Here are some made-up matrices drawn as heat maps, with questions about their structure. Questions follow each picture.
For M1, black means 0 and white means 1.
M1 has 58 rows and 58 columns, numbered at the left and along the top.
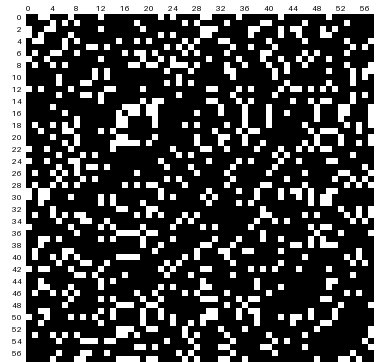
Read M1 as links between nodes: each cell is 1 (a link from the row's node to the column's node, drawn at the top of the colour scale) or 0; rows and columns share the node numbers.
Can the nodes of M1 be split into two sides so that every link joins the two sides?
no
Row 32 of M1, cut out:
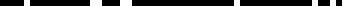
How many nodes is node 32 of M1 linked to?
9
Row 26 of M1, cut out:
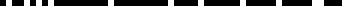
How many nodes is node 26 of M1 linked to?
12
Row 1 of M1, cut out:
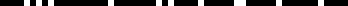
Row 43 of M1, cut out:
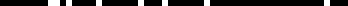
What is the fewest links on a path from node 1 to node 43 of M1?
2
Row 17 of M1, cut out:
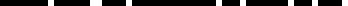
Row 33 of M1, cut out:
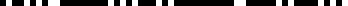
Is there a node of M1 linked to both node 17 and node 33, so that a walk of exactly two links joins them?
yes
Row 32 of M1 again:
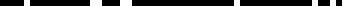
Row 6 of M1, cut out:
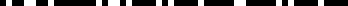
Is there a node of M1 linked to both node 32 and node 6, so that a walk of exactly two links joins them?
yes
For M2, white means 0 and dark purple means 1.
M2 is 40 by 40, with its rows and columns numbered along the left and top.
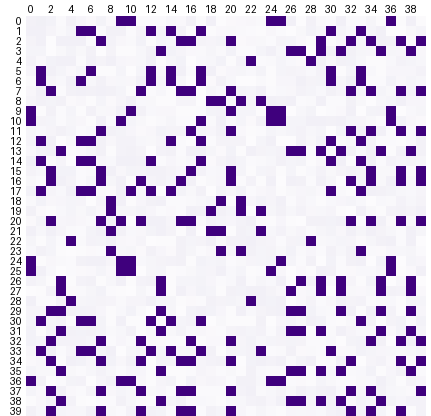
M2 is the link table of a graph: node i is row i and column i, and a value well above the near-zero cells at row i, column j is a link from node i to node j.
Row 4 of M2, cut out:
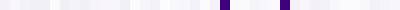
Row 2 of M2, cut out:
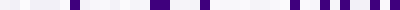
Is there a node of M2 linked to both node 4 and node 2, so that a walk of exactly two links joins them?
no
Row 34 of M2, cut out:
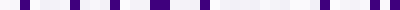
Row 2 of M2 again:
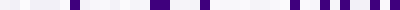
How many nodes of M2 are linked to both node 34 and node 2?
7
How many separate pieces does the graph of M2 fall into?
2
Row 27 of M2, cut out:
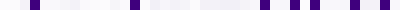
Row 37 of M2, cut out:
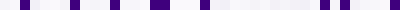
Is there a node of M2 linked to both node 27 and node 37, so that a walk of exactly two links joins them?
no
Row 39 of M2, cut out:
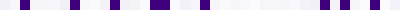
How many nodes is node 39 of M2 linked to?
9
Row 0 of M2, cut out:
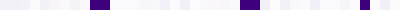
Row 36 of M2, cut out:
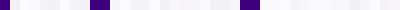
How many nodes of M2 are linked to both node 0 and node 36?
4
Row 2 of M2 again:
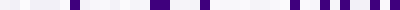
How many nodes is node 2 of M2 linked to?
9
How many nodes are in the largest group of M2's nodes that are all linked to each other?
8
